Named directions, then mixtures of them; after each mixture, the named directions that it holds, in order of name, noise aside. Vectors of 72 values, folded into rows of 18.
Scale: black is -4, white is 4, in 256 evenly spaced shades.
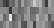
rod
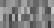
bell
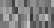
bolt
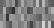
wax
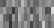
bell, wax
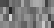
rod, wax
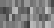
bell, bolt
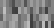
bolt, wax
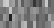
rod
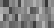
bell, rod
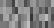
bolt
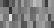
rod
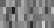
bell, wax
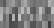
bell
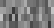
bell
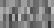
bell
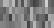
bolt, rod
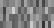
bolt, wax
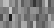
rod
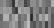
bolt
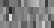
rod, wax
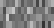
wax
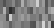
rod, wax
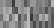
bolt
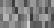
bolt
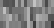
bolt, rod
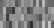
wax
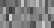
rod, wax
